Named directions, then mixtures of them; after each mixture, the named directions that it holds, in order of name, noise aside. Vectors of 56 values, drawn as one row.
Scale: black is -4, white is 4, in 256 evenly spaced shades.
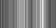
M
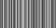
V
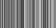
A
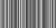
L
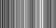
A, M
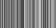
A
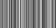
L, V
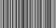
V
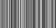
L, V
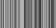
A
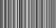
L, V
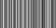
V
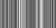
L, M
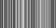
M, V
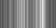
M
